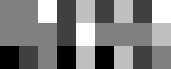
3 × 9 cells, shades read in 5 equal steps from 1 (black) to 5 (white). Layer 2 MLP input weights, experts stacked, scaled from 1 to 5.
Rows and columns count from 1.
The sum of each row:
30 29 21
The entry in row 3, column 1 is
1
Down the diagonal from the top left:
3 3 3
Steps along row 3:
up up down up down up down up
